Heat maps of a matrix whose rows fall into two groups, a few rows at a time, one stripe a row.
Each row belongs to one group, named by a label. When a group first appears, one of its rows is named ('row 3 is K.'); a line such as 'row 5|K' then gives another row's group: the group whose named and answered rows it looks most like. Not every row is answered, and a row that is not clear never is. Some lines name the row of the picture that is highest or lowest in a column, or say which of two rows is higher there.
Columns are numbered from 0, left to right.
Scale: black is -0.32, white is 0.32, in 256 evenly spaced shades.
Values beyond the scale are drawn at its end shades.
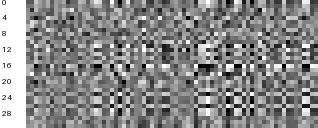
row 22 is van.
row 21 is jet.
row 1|van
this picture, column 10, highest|16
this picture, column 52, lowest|16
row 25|van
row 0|van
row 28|van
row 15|van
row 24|van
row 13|van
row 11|van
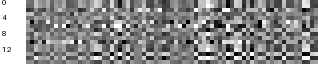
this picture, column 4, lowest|10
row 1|van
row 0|van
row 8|van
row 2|jet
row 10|jet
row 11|van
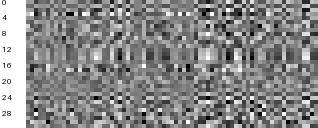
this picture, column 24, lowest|27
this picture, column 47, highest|30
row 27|jet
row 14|van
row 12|van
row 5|van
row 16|jet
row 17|jet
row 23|van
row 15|van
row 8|van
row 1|van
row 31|van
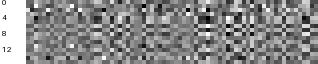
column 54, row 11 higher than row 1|Yes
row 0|van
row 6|van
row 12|van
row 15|van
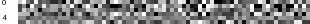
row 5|van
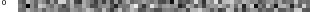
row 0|jet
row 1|jet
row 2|van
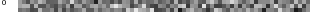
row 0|jet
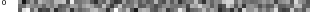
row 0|jet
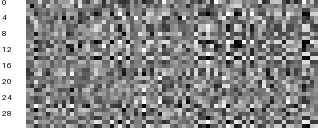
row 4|jet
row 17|jet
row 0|jet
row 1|jet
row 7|van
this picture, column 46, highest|11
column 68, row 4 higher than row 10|No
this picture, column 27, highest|4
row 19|jet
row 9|van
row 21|jet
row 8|jet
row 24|jet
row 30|van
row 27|jet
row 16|van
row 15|van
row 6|van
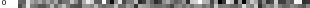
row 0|van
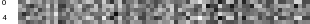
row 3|jet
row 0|van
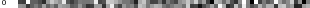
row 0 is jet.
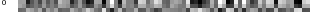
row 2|van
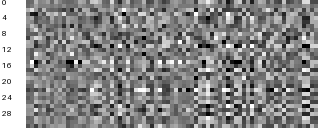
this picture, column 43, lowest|11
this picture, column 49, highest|22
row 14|van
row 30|van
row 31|jet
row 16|jet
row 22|jet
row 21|van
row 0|van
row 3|jet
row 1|van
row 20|van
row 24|jet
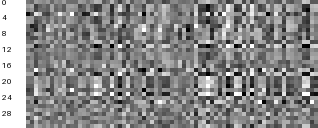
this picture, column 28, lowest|17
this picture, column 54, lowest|23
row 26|jet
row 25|jet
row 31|van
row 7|jet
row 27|van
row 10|van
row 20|van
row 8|jet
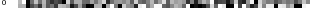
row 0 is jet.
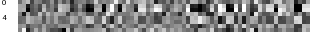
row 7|jet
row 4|van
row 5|van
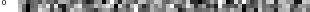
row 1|jet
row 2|jet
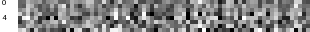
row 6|van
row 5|jet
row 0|van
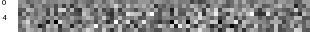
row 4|van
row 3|jet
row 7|van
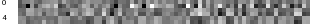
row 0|jet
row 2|van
